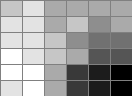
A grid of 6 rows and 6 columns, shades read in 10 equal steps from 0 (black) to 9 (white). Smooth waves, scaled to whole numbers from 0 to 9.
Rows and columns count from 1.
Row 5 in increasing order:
0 1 2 6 9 9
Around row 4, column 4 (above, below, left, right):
5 2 7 3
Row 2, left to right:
8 8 6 7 5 6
